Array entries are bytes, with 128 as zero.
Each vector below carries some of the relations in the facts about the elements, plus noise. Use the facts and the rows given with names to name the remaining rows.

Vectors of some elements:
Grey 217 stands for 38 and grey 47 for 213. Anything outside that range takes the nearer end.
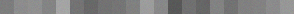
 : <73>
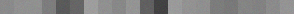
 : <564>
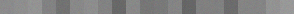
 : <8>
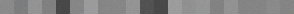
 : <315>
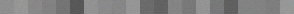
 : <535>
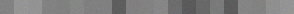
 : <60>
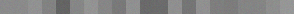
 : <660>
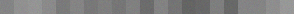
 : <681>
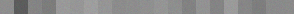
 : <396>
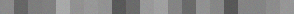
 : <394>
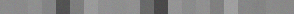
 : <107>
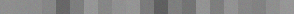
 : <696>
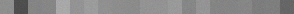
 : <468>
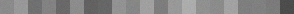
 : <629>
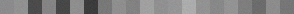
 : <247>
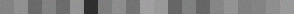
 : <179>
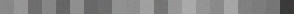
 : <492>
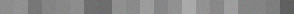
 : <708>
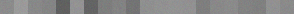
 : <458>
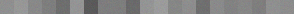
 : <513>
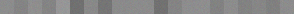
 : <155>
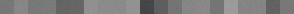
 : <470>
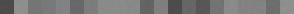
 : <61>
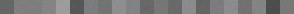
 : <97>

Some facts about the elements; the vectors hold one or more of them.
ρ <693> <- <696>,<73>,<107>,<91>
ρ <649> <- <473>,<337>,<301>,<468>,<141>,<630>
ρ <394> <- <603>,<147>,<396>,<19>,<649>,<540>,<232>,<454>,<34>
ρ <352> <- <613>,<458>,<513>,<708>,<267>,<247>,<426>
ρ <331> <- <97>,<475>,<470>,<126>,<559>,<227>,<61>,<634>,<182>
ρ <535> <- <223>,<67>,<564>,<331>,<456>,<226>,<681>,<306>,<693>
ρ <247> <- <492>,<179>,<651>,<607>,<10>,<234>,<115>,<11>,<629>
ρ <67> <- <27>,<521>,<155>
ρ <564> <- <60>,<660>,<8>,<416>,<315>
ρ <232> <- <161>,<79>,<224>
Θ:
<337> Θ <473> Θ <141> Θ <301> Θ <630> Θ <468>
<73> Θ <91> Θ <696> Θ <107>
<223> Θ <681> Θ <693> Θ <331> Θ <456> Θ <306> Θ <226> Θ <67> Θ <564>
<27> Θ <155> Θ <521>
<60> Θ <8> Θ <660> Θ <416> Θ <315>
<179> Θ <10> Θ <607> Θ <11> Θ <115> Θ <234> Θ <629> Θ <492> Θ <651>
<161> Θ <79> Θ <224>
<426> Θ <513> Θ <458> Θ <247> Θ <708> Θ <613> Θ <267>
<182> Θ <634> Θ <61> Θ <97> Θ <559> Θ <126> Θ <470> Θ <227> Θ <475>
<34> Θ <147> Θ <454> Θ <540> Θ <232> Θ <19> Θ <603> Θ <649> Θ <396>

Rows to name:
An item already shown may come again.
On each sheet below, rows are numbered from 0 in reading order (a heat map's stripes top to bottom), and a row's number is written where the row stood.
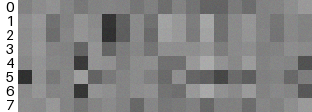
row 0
<681>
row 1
<10>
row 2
<10>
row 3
<458>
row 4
<267>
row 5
<182>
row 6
<267>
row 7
<8>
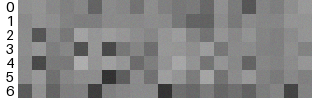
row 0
<693>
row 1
<91>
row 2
<630>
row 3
<607>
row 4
<649>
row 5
<10>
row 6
<331>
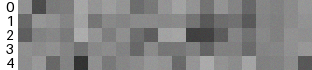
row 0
<649>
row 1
<223>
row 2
<34>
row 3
<8>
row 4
<651>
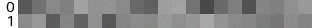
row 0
<337>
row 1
<352>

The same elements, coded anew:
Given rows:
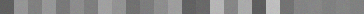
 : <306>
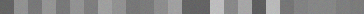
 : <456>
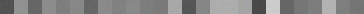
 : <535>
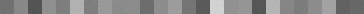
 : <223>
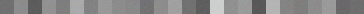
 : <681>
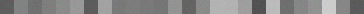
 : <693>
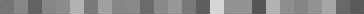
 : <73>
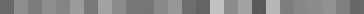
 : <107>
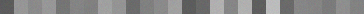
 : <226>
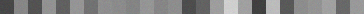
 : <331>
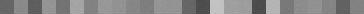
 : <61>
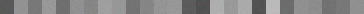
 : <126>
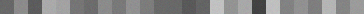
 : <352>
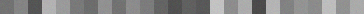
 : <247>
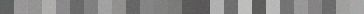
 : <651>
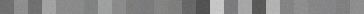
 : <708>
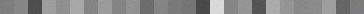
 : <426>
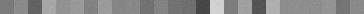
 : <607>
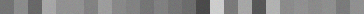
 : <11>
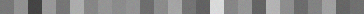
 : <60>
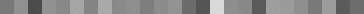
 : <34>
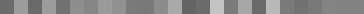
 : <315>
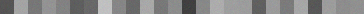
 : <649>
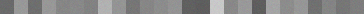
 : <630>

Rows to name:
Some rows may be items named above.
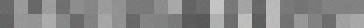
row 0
<315>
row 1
<651>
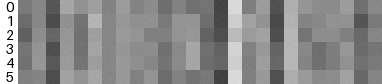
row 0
<10>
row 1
<182>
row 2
<97>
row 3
<8>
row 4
<660>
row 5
<179>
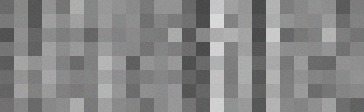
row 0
<634>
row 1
<513>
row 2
<535>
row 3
<458>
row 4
<396>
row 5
<613>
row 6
<603>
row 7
<91>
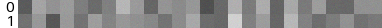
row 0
<396>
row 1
<660>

